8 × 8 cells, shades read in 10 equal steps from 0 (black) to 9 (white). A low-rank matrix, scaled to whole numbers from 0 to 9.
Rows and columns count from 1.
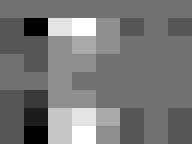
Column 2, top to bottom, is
4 0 3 3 4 2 1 0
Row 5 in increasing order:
4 4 4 4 4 4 4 5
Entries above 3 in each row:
8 4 6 7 8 6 4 4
